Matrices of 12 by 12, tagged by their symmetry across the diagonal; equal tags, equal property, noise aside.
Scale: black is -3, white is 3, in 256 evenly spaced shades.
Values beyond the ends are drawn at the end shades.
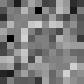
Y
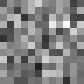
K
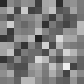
Y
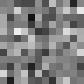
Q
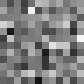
Q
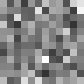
K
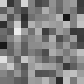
K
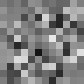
Q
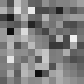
Q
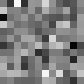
Q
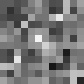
Y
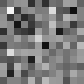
Y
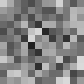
Y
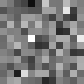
K
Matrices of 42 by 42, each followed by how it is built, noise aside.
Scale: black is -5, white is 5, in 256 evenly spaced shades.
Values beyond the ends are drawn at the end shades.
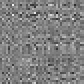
low rank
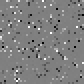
sparse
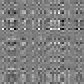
low rank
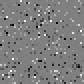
sparse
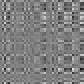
low rank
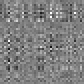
low rank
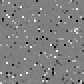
sparse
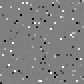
sparse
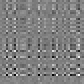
low rank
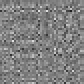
low rank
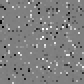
sparse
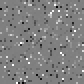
sparse
